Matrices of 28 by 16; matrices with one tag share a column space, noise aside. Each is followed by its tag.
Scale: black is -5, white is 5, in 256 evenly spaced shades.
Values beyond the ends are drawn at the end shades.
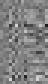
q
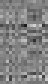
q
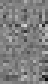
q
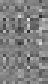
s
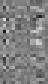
s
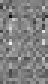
s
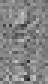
q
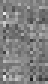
q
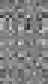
s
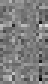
q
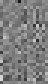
q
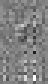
q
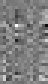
q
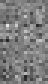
q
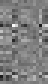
q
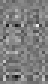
q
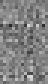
q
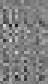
q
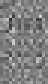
s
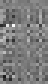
q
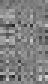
q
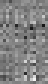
q
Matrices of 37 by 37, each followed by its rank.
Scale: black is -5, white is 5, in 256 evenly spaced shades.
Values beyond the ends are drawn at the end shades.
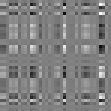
one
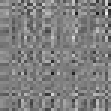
three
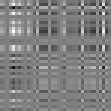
one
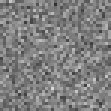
full rank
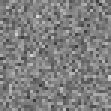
full rank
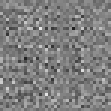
five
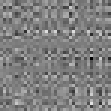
three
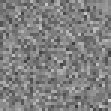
full rank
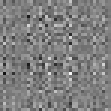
three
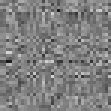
five
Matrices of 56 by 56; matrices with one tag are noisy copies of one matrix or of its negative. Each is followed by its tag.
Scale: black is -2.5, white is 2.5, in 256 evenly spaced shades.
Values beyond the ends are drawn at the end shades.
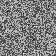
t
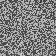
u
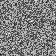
u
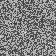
u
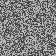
t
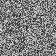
t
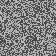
t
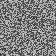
u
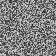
u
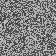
t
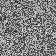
t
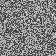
t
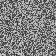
u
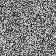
t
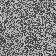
t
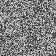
t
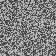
u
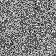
t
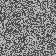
t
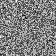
u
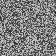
t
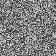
t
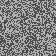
t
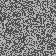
t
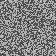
u
